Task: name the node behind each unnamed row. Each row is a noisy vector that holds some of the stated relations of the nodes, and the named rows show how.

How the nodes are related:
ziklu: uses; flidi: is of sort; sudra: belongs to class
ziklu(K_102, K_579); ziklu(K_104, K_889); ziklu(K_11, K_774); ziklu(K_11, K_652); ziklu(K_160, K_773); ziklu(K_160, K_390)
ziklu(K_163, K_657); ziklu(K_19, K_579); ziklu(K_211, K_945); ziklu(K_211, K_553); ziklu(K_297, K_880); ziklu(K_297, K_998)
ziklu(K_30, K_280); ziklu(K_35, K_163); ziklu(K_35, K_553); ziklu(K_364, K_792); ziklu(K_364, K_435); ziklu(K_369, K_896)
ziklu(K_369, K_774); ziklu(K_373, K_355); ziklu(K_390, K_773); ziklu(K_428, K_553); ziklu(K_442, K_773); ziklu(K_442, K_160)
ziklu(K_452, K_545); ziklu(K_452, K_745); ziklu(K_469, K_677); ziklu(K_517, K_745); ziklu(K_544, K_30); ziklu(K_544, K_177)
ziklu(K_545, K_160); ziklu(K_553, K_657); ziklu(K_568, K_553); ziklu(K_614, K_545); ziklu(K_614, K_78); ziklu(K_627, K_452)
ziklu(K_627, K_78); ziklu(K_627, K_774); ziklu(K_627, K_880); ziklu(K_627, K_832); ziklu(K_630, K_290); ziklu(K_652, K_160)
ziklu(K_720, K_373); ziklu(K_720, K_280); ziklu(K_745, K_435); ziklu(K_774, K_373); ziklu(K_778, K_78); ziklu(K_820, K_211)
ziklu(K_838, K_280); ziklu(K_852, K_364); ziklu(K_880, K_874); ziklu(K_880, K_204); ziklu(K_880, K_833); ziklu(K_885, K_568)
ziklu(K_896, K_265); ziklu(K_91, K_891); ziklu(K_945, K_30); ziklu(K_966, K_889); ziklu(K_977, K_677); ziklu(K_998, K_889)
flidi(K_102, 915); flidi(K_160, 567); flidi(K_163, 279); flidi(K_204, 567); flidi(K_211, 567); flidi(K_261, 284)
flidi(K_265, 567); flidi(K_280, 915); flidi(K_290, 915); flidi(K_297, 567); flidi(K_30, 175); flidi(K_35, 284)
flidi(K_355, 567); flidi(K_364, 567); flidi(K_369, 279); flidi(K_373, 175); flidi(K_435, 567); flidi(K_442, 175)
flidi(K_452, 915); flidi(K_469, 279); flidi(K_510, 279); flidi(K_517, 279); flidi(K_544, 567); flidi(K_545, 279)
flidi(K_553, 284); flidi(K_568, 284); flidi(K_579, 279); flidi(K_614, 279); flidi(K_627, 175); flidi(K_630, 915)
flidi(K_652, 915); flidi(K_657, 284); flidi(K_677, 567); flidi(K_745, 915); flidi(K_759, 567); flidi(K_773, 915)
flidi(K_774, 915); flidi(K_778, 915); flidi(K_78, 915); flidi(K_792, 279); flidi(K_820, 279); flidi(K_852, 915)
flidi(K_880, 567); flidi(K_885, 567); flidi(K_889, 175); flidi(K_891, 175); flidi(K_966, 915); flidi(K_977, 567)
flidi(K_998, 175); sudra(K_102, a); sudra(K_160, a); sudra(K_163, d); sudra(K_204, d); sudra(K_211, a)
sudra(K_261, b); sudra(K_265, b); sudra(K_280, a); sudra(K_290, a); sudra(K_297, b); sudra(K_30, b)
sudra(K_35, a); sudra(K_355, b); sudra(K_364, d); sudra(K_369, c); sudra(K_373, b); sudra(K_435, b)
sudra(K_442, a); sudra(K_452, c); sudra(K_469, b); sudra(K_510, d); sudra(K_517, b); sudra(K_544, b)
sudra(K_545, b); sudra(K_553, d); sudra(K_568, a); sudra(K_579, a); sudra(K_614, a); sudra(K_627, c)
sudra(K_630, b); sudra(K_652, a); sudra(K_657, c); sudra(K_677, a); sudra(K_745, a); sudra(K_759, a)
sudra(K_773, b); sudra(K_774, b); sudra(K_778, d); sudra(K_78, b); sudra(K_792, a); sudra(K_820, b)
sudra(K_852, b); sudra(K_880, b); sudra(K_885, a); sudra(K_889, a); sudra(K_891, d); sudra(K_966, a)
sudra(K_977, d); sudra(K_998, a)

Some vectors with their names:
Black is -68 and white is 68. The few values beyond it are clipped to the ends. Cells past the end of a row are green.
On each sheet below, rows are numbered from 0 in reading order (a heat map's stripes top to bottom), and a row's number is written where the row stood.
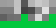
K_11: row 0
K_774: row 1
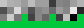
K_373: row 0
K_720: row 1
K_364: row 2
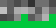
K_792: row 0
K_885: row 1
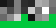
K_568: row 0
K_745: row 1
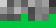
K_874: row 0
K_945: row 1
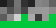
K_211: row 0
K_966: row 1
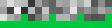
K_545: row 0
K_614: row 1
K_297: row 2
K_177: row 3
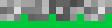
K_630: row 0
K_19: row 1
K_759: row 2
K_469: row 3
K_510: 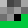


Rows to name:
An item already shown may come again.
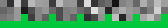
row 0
K_428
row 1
K_720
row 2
K_838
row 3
K_657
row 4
K_998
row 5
K_820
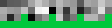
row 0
K_889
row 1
K_452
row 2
K_390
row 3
K_297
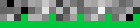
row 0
K_553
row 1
K_297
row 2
K_614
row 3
K_852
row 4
K_977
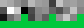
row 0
K_627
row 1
K_720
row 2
K_544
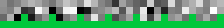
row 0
K_778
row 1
K_369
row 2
K_452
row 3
K_30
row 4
K_614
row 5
K_160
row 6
K_78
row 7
K_435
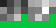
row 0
K_35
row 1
K_517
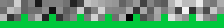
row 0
K_104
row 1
K_163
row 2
K_280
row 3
K_373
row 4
K_977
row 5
K_102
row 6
K_545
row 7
K_773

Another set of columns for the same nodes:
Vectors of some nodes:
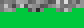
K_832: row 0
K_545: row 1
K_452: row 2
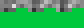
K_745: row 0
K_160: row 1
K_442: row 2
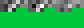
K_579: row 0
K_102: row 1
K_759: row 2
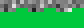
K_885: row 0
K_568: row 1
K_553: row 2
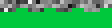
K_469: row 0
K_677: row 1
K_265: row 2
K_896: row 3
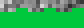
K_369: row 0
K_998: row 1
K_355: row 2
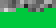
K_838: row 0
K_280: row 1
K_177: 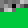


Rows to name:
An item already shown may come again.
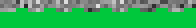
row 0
K_428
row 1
K_627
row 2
K_452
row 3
K_745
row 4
K_452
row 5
K_773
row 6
K_945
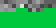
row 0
K_390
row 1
K_30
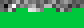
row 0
K_102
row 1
K_104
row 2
K_30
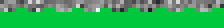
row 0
K_297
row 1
K_657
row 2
K_11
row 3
K_778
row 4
K_435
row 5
K_852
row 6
K_452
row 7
K_945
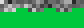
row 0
K_977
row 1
K_544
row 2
K_820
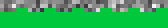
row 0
K_614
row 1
K_889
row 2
K_280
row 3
K_364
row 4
K_369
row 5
K_966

